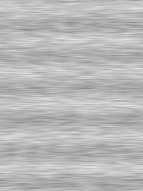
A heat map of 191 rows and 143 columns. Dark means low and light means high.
Horizontal stripes repeat 6 times down the table. No overall slope runs across the table. On average the colour sits 70% of the way up the scale. The values follow a bell shape.
